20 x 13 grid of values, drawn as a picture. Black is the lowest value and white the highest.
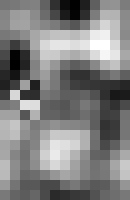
There is no overall slope. The middle left is the roughest part. The ninth with the highest average is the top right. In the middle left lies a patch that is rougher than the rest.
